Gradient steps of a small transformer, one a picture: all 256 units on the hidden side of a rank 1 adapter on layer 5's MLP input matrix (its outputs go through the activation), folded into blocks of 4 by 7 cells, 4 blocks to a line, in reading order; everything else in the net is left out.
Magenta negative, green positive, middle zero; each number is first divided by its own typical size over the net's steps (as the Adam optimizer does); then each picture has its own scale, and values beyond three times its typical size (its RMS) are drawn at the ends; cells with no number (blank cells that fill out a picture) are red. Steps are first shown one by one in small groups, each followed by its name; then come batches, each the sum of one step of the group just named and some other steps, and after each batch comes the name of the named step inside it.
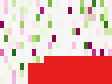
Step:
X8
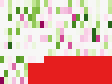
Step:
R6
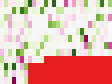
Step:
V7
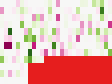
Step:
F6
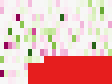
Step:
F6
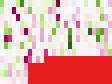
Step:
V7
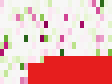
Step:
R6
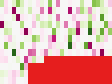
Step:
X8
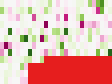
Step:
F6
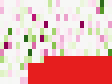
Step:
F6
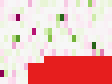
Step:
V7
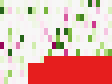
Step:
R6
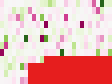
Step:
V7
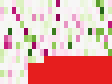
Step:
F6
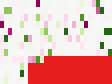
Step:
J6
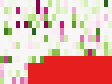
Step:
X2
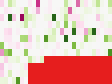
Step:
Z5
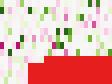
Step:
Z5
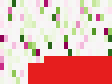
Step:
Z5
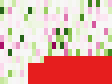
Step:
X2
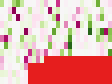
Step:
Z5
